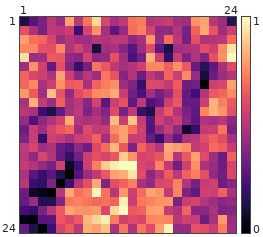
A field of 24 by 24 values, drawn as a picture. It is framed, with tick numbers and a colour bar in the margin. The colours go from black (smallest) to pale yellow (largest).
The bottom middle is the ninth with the highest average. On average the colour sits 50% of the way up the scale. The halves do not mirror each other. The histogram is bell-shaped. There are no regular stripes. The bottom left is the ninth with the lowest average.
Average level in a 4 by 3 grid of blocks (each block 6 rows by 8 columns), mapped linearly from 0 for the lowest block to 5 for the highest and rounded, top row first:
222 / 212 / 042 / 052
